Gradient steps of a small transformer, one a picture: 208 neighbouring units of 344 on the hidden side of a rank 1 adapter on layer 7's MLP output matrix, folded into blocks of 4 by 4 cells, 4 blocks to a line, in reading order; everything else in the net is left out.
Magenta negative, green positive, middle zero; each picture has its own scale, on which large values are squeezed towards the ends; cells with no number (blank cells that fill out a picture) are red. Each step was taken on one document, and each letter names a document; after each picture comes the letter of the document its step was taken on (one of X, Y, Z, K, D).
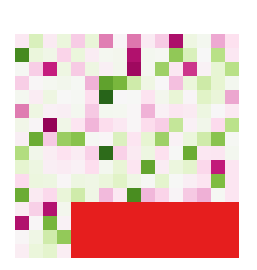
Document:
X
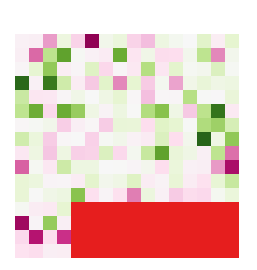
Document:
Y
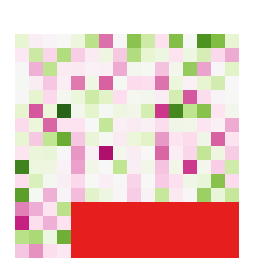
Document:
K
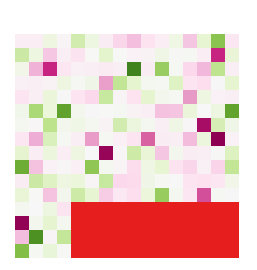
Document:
K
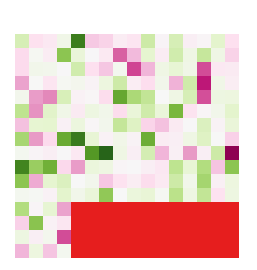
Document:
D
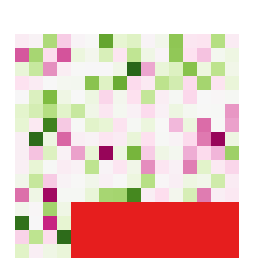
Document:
X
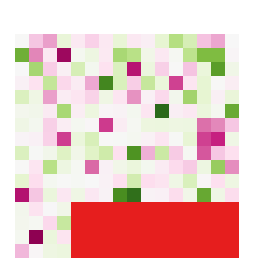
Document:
X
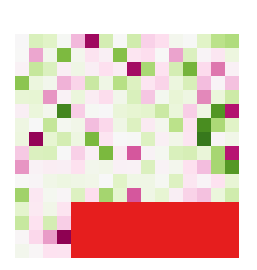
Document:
X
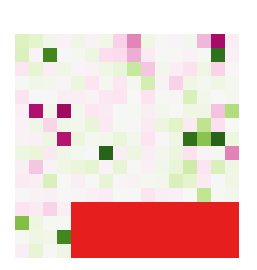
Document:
K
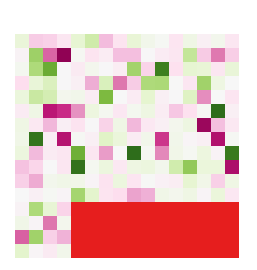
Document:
Y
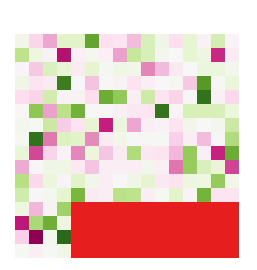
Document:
Y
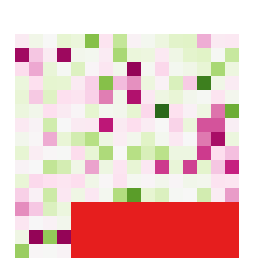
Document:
X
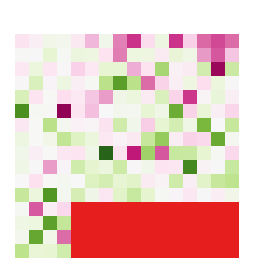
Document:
K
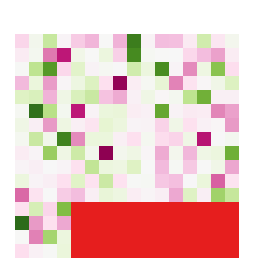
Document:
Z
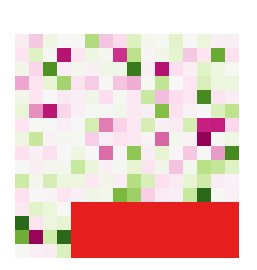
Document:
Z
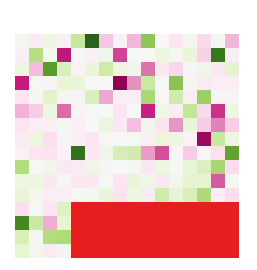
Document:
Y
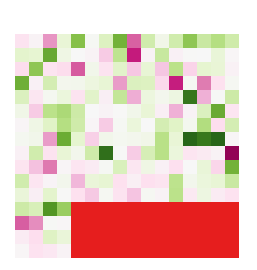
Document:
D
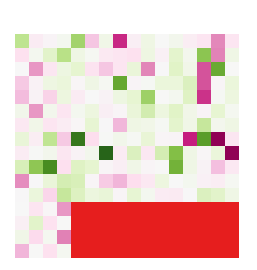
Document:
D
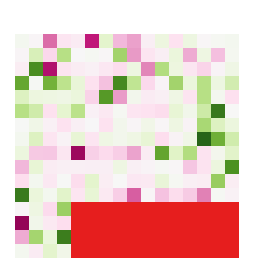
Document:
Y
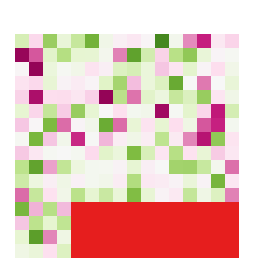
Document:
Z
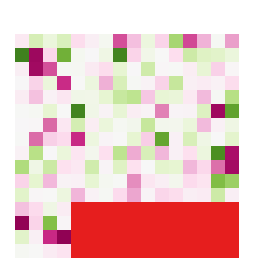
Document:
Z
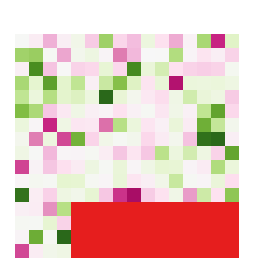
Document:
X
